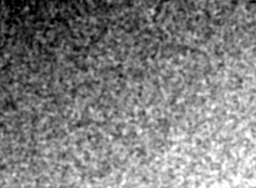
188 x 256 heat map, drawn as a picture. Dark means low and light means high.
Slope: up to the bottom right. Mirror symmetry: none. Lone odd cells: none. Ninth with the lowest average: top left. Ninth with the highest average: bottom right.
